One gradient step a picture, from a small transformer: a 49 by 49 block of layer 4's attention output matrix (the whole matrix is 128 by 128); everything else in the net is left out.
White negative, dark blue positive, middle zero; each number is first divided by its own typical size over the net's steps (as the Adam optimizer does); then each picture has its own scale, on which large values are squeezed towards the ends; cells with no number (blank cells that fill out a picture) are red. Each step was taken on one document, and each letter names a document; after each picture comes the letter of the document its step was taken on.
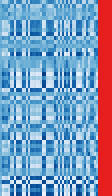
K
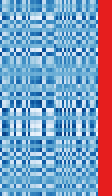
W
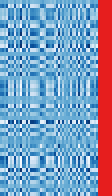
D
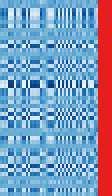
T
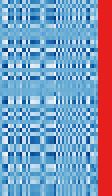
D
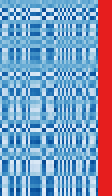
K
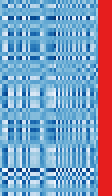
D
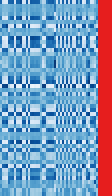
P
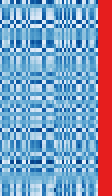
W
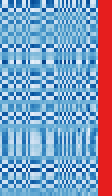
W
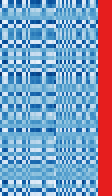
P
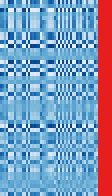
T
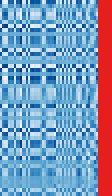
P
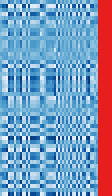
D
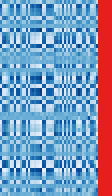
W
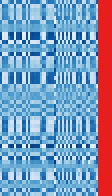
W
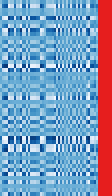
D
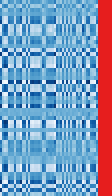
P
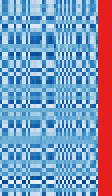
K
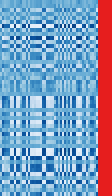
W
